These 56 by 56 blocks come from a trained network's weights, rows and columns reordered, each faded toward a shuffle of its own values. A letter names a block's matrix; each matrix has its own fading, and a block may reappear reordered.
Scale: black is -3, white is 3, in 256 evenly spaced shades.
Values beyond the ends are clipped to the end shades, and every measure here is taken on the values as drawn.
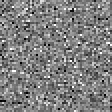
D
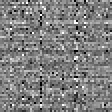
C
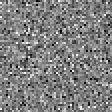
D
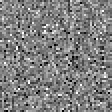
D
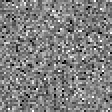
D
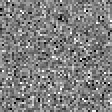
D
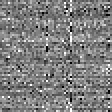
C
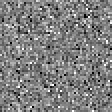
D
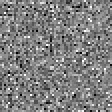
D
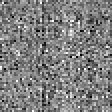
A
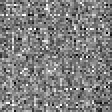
A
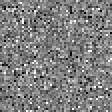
D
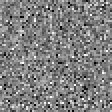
D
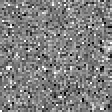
D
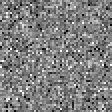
D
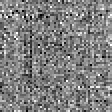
A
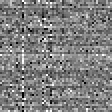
C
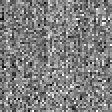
A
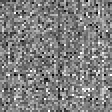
A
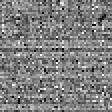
C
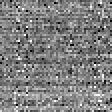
C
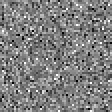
D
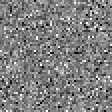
D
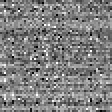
C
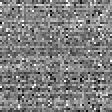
C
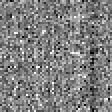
A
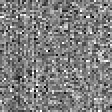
A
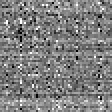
C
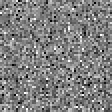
D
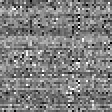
C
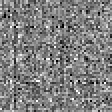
A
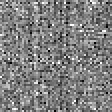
A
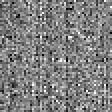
A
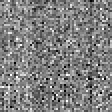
A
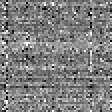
C
